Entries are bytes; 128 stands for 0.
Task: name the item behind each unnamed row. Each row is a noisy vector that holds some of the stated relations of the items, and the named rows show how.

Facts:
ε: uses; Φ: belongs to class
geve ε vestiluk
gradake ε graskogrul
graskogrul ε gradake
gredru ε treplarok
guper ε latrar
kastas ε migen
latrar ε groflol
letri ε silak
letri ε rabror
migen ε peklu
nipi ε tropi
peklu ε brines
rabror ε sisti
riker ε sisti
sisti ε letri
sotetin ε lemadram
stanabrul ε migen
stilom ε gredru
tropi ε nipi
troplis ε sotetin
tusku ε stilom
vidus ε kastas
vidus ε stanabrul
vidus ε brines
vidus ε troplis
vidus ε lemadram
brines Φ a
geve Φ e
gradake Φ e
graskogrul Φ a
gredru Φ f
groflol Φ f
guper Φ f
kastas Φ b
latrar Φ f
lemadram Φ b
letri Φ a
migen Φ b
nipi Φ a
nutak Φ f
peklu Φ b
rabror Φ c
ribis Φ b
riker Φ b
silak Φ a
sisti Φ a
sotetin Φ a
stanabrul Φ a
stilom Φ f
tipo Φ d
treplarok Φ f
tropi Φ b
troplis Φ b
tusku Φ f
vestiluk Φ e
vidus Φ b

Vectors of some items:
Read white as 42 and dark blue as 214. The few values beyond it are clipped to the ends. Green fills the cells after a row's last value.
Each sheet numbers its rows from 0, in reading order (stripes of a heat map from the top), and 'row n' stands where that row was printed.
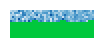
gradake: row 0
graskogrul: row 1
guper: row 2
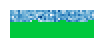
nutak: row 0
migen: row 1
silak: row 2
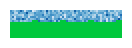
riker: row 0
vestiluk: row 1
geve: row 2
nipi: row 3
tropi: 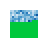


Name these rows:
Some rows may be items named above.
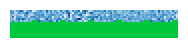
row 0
riker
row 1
vestiluk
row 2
sisti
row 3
peklu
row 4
troplis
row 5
vestiluk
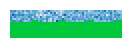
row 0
brines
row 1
tropi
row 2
troplis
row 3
peklu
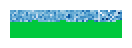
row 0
lemadram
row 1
vidus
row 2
stanabrul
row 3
rabror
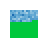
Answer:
sotetin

